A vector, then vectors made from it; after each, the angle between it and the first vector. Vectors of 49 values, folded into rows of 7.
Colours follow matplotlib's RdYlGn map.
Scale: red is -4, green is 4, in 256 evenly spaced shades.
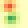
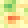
nearly opposite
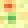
nearly parallel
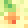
nearly opposite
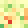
partly opposed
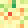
partly opposed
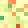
orthogonal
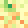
partly opposed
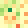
partly opposed
